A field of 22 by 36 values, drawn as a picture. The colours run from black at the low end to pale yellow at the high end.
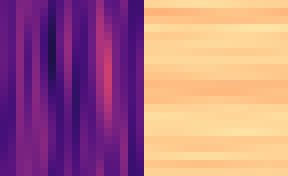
The table splits into one row of 2 panels. Panel 1,1: low, streaked downward. Panel 1,2: very high, streaked across, faint in contrast.
